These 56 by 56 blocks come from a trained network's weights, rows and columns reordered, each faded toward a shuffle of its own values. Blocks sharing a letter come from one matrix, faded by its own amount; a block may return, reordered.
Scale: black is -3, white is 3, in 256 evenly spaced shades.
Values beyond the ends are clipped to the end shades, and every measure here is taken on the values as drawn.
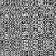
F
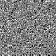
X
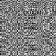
F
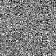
X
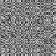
F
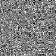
X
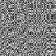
F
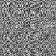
F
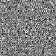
X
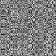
F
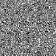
X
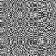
F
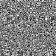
X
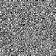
X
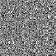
X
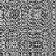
F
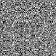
X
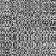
F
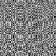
F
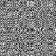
F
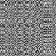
F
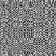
F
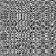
F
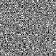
X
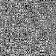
X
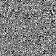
X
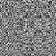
F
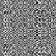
F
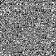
X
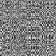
F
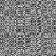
F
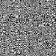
X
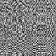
F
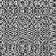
F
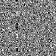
X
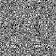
X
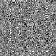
X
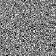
X
